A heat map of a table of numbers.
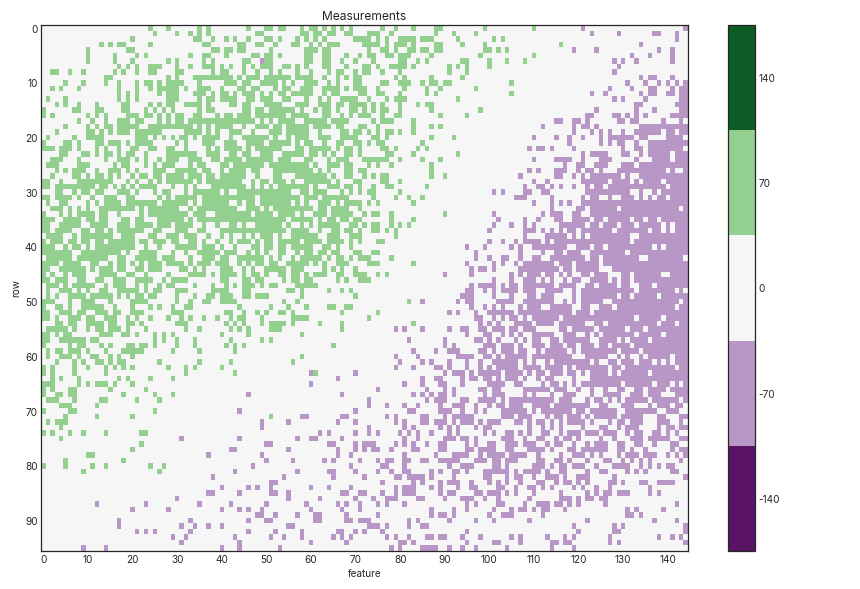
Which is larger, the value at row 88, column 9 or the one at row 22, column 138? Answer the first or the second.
the first
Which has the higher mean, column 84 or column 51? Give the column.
51
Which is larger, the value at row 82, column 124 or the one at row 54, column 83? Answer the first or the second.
the second
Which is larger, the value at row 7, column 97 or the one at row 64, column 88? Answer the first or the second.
the first
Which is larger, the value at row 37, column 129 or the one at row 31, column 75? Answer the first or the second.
the second
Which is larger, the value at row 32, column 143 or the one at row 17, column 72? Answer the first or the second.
the second
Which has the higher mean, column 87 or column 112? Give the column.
87
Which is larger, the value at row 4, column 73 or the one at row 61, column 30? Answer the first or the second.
the first
